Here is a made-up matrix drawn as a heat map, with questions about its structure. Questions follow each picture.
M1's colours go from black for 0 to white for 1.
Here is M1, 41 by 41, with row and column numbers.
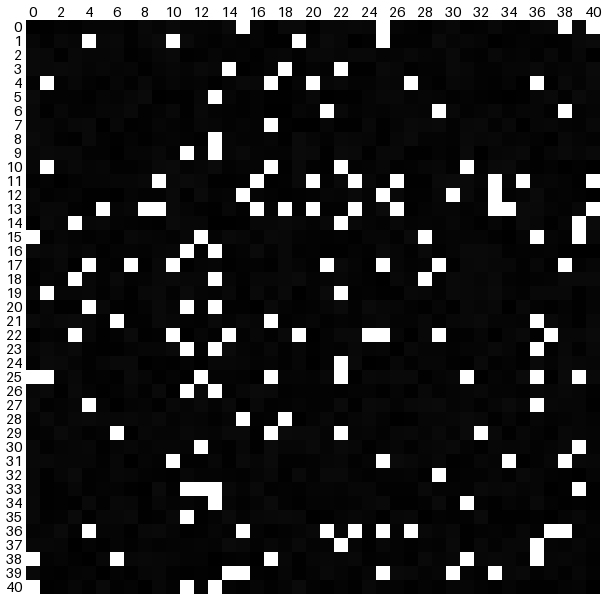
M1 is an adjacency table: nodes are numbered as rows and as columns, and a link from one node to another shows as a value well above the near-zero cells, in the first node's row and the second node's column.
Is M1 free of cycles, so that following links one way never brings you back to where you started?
no
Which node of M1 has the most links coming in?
node 13
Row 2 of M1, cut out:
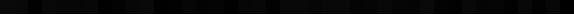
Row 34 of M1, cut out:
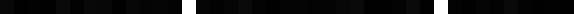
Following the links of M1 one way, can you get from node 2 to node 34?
no
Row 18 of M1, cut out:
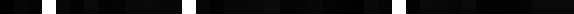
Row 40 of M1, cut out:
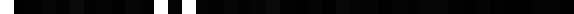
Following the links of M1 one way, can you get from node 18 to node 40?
yes
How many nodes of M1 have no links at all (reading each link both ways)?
1
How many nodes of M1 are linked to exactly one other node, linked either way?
6
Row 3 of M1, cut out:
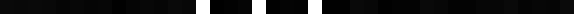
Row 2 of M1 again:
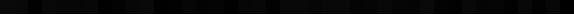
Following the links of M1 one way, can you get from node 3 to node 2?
no
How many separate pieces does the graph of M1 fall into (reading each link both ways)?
2
